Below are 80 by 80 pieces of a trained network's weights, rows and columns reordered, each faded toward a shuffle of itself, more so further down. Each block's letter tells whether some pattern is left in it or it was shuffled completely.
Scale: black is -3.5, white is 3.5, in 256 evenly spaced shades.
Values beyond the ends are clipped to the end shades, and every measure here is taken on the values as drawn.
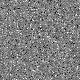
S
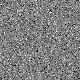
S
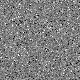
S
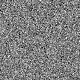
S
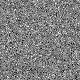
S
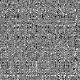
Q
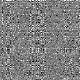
Q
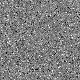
S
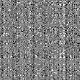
Q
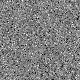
S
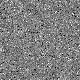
S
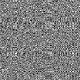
Q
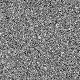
S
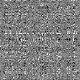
Q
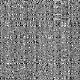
Q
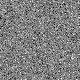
S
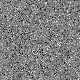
S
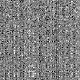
Q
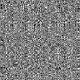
Q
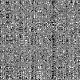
Q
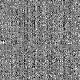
Q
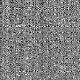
Q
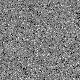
S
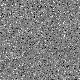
S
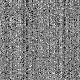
Q
